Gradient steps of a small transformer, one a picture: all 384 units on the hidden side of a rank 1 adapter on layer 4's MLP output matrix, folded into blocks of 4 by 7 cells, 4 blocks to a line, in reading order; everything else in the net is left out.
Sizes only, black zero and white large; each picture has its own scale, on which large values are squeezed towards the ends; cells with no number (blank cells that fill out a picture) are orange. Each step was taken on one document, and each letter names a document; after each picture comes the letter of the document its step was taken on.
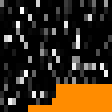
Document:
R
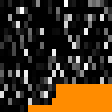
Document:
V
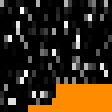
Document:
R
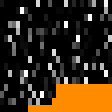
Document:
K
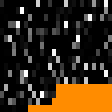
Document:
K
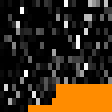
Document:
V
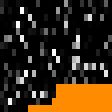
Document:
R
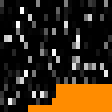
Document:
R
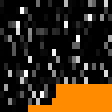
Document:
K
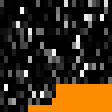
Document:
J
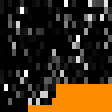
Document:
V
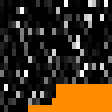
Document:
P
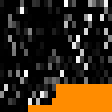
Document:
V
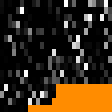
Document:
V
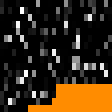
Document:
R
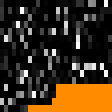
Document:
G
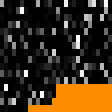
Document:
P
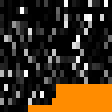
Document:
P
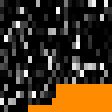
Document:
G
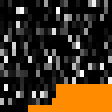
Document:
P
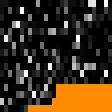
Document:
G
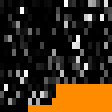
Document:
V
